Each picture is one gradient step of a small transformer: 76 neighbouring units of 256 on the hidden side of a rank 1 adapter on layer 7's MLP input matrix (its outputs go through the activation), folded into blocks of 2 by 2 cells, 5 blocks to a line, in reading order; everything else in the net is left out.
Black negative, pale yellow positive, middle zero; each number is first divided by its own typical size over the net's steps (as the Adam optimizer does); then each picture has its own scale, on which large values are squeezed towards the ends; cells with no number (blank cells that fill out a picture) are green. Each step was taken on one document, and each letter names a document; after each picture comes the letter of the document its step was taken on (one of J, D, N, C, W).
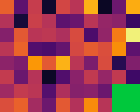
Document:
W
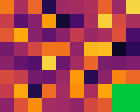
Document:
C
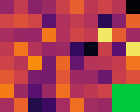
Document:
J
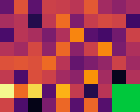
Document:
J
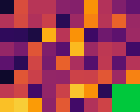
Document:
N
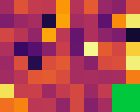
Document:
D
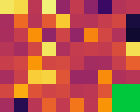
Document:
W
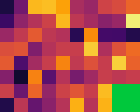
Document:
D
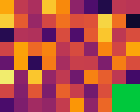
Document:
W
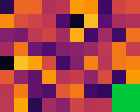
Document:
N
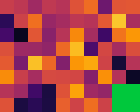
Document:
N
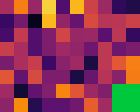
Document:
C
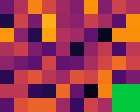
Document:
N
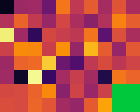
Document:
D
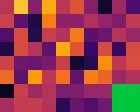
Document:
C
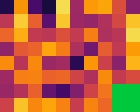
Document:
D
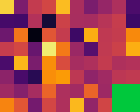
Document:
W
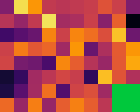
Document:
W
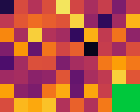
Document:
J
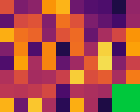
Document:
C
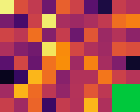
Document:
W
